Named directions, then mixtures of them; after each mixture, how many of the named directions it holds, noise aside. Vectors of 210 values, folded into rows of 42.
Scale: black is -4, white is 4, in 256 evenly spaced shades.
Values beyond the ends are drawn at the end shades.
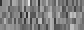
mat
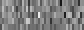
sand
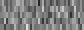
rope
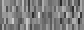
two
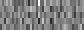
three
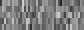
three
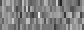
two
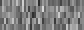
three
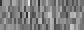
one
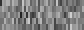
two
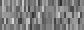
three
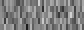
one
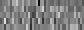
two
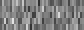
three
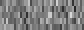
two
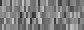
three
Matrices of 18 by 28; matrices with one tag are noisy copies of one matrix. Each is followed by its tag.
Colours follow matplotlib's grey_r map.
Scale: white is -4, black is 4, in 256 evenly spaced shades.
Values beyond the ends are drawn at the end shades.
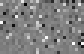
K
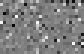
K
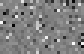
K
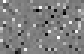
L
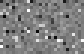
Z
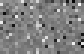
K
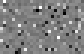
L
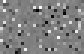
L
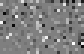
K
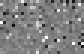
K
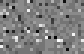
Z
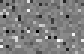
Z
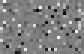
L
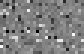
Z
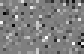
K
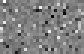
L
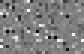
Z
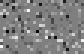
Z
